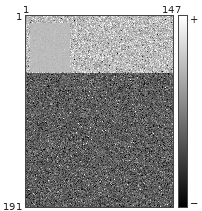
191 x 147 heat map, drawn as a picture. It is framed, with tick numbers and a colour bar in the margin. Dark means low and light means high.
Odd patch: calmer, in the top left. Calmest part: top left. Seam: horizontal, 30% of the way down, the top part higher.
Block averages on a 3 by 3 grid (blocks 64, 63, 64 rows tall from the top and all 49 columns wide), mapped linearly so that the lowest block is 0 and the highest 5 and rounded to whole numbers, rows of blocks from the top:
555 | 000 | 000
